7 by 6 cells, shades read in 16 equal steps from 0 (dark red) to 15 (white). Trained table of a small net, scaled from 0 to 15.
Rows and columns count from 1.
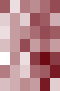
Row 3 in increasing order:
4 5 6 8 9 13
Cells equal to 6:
4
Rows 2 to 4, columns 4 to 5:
4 5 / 6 4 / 9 6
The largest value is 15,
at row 5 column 1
